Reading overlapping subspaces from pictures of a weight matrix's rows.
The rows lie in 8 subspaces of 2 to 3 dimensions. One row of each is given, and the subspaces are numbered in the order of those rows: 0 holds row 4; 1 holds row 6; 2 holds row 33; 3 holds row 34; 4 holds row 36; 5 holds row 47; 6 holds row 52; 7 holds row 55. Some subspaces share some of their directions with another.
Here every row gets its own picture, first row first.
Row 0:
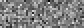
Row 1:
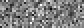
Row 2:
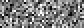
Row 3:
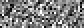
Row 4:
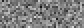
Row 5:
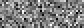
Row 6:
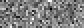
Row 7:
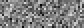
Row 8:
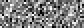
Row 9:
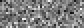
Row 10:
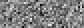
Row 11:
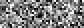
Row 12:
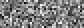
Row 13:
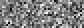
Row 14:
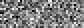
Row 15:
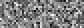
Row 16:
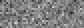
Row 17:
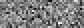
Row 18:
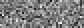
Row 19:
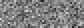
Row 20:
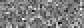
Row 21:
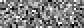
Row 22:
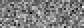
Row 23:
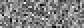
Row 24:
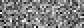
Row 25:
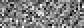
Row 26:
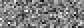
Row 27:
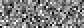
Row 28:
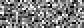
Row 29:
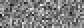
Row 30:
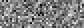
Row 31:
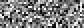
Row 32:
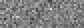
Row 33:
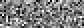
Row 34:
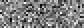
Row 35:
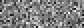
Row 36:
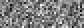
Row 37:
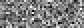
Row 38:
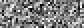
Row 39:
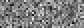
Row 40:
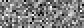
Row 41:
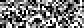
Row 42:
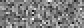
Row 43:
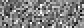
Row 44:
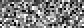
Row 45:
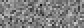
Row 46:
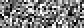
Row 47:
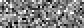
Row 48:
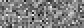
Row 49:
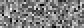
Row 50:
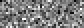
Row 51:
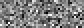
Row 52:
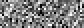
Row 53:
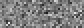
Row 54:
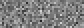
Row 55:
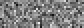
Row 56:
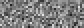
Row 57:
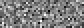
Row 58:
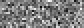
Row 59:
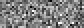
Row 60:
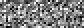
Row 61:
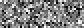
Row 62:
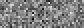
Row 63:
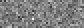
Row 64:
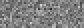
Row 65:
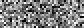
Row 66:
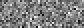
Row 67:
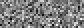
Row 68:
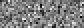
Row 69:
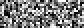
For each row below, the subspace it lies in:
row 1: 1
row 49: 7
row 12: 6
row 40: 0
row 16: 5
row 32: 1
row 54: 7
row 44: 6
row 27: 3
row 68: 5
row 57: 7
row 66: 3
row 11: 2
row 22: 6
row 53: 4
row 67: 4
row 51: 4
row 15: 7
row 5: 7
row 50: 5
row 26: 4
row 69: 7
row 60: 2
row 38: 3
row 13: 4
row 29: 0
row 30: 0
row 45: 4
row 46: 6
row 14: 1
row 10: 2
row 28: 1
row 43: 7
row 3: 3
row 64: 1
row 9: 5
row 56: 4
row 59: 5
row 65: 3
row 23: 7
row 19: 4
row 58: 0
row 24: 3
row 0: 2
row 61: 3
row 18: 2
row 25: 6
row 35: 3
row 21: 1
